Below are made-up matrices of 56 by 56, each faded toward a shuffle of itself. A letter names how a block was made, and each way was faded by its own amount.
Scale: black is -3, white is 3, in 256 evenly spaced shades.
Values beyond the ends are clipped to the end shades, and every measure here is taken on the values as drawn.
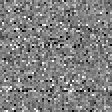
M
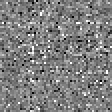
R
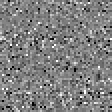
M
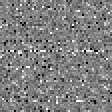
M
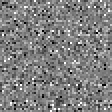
R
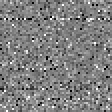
M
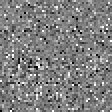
R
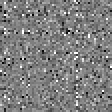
R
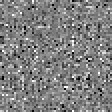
R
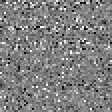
M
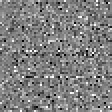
R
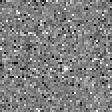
M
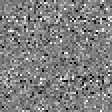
M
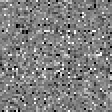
R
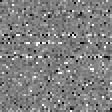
M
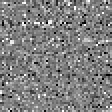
R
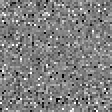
M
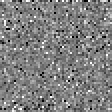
M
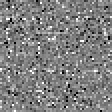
R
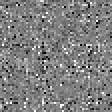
R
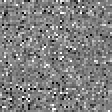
R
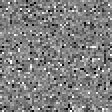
M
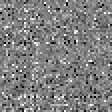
R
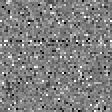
M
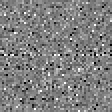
M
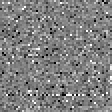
M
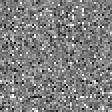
R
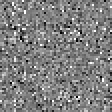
R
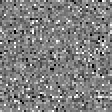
R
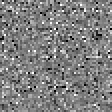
R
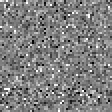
M
